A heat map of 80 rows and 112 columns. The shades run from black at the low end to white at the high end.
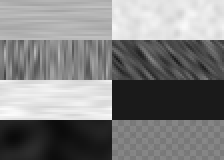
The table splits into 4 rows of 2 panels. Panel 1,1: high, streaked across, faint in contrast. Panel 1,2: very high, blotchy, faint in contrast. Panel 2,1: middling, streaked downward. Panel 2,2: low, slanting down to the right. Panel 3,1: very high, streaked across, faint in contrast. Panel 3,2: very low, flat. Panel 4,1: very low, smooth, faint in contrast. Panel 4,2: middling, checkered, faint in contrast.
